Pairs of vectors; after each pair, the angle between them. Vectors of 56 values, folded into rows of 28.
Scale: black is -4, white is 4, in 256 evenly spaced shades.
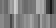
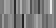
partly opposed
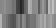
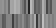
orthogonal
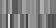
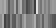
orthogonal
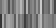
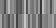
nearly opposite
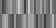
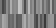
nearly parallel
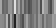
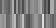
partly opposed
